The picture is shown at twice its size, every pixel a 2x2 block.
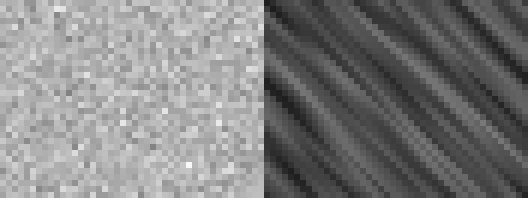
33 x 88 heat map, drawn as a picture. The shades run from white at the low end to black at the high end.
The table splits into one row of 2 panels. Panel 1,1: low, fine-grained. Panel 1,2: high, slanting down to the right.
